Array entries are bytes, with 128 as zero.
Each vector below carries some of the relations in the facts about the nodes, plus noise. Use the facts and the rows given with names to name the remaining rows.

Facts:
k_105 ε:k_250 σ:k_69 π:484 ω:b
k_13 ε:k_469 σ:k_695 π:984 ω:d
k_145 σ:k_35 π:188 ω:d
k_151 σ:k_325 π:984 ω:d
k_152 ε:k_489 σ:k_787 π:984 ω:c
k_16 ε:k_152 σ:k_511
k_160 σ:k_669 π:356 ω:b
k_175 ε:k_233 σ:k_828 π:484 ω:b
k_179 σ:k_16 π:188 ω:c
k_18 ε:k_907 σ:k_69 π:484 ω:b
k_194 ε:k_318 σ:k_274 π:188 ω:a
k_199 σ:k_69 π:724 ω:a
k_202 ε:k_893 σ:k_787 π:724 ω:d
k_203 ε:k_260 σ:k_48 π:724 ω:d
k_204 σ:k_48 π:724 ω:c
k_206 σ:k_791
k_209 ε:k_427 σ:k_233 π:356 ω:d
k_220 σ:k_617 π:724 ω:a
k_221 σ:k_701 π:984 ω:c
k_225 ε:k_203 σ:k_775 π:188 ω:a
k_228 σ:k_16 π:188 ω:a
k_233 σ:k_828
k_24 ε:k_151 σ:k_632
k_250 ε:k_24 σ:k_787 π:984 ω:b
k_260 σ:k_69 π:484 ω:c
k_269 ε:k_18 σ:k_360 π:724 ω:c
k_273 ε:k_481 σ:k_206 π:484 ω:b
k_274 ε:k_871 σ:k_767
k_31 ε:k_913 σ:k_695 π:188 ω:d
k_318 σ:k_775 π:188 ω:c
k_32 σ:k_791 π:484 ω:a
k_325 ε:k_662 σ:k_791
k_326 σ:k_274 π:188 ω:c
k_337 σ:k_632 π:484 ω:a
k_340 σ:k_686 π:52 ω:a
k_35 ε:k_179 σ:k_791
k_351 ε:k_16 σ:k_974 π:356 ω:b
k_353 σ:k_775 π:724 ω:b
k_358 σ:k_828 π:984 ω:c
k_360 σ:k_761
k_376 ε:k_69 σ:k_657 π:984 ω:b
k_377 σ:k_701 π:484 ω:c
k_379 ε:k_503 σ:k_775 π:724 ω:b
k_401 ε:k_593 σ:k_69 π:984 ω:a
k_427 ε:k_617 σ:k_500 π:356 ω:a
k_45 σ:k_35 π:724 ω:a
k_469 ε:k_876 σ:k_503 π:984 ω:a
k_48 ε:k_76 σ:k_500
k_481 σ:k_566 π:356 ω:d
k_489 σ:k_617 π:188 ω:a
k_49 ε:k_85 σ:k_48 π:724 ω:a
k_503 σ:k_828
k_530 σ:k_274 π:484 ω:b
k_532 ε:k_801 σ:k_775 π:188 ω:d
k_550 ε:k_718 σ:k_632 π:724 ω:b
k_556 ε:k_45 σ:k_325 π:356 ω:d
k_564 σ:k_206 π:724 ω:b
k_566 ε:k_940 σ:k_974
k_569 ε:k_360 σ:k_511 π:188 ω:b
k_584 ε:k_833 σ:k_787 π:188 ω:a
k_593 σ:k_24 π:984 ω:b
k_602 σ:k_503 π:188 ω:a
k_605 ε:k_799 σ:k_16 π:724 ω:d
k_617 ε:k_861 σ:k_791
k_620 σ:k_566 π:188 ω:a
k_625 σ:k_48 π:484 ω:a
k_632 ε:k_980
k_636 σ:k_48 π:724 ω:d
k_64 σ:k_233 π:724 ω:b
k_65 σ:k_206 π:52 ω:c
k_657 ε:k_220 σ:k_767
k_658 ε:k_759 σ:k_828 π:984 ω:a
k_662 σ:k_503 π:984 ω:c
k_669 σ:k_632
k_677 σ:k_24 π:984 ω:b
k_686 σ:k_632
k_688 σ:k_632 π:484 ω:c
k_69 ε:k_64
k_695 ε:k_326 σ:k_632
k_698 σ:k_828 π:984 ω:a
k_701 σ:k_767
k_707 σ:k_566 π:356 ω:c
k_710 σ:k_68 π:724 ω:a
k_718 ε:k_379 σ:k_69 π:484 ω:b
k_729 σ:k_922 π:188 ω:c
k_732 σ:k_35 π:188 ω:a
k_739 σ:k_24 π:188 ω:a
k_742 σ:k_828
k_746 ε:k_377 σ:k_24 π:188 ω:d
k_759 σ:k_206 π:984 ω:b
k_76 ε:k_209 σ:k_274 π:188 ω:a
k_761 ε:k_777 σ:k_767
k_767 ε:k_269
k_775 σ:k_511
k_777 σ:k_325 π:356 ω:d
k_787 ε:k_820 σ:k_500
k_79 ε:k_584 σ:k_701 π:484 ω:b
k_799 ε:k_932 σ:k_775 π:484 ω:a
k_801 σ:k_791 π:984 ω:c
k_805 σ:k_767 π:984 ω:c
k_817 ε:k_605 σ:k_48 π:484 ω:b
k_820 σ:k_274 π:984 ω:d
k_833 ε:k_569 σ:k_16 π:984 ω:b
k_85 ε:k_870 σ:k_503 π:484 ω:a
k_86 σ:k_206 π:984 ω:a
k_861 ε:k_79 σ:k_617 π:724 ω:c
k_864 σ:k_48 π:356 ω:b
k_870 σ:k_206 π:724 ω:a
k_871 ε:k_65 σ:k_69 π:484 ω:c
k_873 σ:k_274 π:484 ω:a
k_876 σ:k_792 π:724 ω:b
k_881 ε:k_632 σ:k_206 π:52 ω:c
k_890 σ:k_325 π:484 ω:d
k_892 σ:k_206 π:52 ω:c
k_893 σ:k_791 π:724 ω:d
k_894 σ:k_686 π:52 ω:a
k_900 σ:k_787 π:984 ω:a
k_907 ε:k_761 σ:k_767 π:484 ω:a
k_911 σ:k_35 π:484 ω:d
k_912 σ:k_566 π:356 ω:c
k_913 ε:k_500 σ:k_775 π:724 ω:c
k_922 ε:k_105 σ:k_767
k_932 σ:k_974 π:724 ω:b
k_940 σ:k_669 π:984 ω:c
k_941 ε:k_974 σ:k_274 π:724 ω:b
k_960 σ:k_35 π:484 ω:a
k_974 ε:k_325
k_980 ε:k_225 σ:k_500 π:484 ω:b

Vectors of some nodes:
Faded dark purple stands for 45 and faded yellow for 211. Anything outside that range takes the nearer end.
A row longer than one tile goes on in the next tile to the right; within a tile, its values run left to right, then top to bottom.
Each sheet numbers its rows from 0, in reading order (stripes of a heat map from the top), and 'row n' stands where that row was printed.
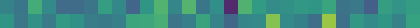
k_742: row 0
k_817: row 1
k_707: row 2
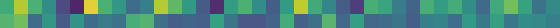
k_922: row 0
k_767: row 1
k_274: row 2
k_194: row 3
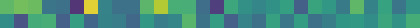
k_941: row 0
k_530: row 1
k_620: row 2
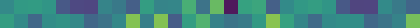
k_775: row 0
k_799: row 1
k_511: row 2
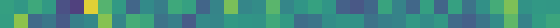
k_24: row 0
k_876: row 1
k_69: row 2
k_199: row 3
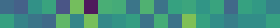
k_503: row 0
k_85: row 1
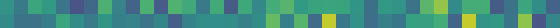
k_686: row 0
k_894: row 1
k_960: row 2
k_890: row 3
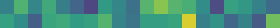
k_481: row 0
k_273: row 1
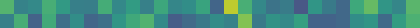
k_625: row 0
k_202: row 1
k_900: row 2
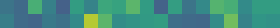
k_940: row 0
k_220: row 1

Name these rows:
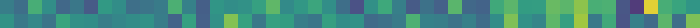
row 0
k_233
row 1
k_801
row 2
k_566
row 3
k_358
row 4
k_105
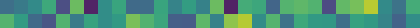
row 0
k_379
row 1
k_605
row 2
k_76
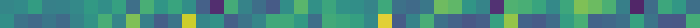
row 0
k_913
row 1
k_16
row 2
k_145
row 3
k_269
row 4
k_18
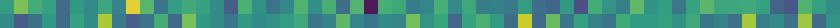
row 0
k_326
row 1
k_337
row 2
k_718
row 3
k_532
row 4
k_602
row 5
k_688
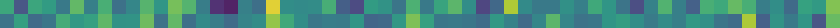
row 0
k_739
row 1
k_980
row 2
k_864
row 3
k_376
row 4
k_695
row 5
k_892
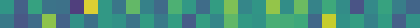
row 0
k_152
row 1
k_64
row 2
k_556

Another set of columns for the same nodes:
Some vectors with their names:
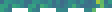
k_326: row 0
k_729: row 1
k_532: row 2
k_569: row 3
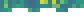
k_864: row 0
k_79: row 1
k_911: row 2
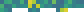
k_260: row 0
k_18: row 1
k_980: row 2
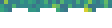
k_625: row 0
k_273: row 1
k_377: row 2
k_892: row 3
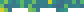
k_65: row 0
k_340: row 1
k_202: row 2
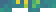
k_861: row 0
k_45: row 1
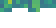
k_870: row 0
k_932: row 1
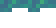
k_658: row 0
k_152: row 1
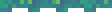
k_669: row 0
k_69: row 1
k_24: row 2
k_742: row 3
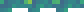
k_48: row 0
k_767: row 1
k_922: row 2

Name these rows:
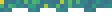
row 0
k_761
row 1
k_732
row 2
k_530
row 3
k_13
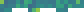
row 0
k_325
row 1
k_632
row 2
k_500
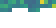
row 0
k_900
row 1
k_833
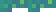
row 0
k_701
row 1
k_360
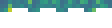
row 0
k_203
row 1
k_787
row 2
k_799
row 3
k_351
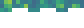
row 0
k_564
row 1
k_194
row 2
k_777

